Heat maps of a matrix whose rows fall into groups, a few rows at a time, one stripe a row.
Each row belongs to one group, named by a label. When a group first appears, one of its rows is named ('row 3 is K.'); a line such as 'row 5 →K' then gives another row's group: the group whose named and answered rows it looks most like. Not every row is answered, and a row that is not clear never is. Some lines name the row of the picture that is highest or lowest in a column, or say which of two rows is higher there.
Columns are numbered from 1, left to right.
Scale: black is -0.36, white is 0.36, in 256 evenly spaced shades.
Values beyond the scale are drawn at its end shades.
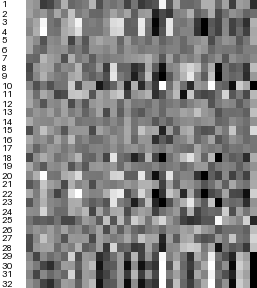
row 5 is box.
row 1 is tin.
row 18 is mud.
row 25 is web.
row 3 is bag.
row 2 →mud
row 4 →bag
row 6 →box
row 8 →mud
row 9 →mud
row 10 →tin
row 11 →bag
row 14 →mud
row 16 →mud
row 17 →box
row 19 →box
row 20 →bag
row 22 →bag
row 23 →mud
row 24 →bag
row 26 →mud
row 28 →mud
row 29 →tin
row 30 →tin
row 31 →tin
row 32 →tin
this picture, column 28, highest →25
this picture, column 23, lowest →11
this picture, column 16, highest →25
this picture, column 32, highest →25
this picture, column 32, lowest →22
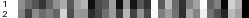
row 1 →tin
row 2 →tin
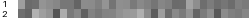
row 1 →box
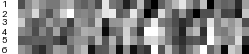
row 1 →mud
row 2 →bag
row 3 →web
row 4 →web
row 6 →tin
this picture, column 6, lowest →5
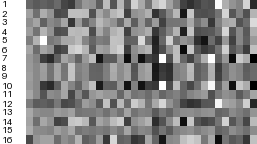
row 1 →web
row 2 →bag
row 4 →bag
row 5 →bag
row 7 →tin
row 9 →mud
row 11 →box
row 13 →mud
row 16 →mud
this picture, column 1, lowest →16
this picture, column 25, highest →16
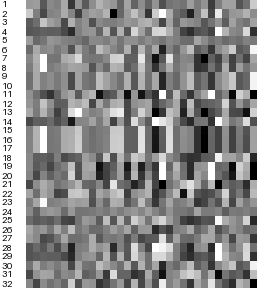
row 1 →box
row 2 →web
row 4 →web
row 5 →box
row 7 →bag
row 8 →bag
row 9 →box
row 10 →box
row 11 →tin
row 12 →bag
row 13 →bag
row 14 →web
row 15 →bag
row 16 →bag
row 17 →bag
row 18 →web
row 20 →tin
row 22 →bag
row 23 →bag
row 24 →box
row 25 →web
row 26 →mud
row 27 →tin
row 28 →web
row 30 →box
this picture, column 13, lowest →2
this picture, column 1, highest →2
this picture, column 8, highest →13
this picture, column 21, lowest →26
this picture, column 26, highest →2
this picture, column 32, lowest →13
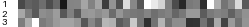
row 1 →web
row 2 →box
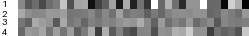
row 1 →tin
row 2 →mud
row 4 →mud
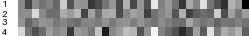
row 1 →tin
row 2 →bag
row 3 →box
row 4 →web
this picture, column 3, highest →2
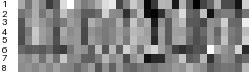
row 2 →mud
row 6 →web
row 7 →mud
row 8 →mud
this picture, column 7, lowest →6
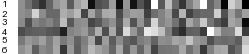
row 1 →tin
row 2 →bag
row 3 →tin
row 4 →web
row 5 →mud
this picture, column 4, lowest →1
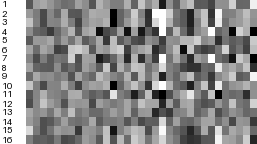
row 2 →web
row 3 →web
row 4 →tin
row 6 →bag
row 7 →tin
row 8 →web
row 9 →box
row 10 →web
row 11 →mud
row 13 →mud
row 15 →web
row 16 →web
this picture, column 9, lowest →5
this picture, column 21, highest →2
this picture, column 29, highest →6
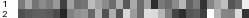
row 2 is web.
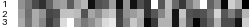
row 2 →bag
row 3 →bag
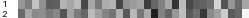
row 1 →bag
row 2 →box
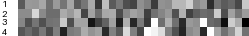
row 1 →mud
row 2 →bag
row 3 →tin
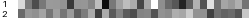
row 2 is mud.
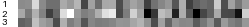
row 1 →bag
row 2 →bag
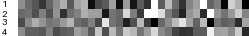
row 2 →web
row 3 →mud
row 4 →web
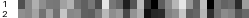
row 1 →mud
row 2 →mud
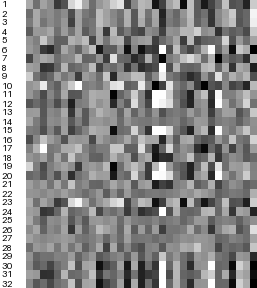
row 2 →box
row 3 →box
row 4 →mud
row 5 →bag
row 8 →tin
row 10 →bag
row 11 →web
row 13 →box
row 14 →box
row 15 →web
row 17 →bag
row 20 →web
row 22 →mud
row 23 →bag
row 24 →tin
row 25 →box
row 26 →box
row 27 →mud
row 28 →mud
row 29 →tin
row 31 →tin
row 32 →tin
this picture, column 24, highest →7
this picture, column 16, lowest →7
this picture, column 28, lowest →7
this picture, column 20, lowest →7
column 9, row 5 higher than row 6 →Yes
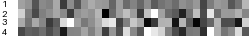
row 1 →box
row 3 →bag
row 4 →web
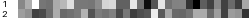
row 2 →tin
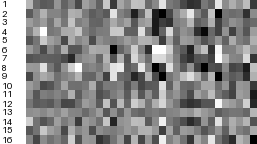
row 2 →mud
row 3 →mud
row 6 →web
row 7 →web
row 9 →mud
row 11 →tin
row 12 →web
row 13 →mud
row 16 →tin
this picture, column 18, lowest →6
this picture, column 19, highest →6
